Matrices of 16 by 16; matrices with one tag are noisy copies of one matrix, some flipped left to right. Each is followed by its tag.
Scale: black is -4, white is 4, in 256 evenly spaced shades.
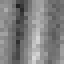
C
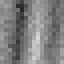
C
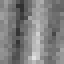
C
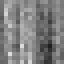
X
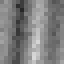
C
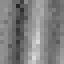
C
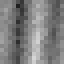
C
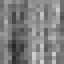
X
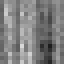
X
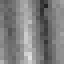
C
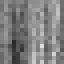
X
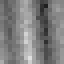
C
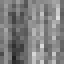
X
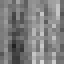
X
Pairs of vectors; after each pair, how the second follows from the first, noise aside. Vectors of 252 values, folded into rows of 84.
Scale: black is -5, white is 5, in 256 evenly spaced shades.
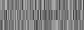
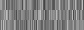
sign-scrambled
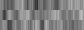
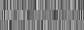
sign-scrambled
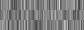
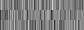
shuffled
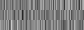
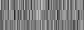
shuffled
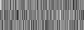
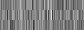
shuffled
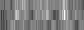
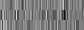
sign-scrambled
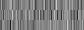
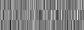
sign-scrambled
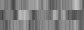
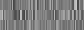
sign-scrambled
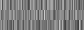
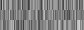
sign-scrambled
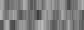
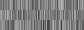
shuffled
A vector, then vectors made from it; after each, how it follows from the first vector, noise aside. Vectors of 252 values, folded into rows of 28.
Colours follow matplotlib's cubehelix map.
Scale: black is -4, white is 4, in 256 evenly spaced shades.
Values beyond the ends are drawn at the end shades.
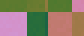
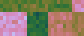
copied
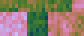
copied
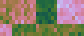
reversed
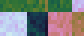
scaled up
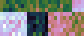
scaled up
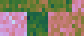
copied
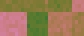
shrunk
